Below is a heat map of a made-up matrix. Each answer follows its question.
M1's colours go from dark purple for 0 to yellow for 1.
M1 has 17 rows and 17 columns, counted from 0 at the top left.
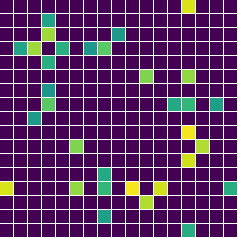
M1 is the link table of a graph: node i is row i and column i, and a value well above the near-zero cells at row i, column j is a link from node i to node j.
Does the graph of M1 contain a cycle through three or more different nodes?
no
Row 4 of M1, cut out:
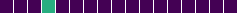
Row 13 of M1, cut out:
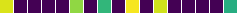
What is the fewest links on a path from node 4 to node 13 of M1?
3
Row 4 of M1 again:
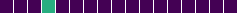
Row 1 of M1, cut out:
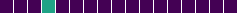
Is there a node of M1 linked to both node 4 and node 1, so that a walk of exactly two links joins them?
yes
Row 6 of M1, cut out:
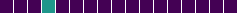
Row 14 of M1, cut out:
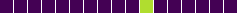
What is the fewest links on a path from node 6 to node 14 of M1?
6
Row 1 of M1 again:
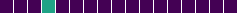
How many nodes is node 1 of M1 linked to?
1
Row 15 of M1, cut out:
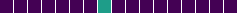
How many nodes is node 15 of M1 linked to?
1
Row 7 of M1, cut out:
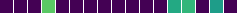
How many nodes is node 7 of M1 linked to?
4
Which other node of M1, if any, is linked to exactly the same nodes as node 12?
node 15
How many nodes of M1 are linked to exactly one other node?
11
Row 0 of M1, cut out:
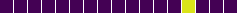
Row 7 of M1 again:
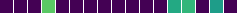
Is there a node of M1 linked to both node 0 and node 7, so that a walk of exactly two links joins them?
yes
